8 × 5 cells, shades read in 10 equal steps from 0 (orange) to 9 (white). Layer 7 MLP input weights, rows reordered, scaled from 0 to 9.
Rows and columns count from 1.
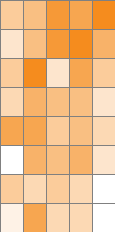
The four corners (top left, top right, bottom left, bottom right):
5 0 8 9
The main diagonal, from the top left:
5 4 7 4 6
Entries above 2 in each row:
2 3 3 5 3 5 5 4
